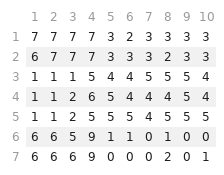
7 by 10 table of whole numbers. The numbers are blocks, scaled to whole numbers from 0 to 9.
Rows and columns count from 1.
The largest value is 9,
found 2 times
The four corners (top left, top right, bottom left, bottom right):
7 3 6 1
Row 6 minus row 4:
5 5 3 3 -4 -3 -4 -3 -5 -4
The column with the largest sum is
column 4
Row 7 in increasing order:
0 0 0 0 1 2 6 6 6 9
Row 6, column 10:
0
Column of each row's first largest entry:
1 2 4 4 4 4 4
